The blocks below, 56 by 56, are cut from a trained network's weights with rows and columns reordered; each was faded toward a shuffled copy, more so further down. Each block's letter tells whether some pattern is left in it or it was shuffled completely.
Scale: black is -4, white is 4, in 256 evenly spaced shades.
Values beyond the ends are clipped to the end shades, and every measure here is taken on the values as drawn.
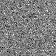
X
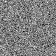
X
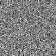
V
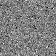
X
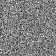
X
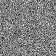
X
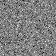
X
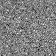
X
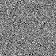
V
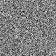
V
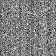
V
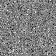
X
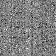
V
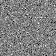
X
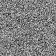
X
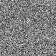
X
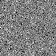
X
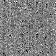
V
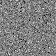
X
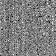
V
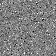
X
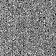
V
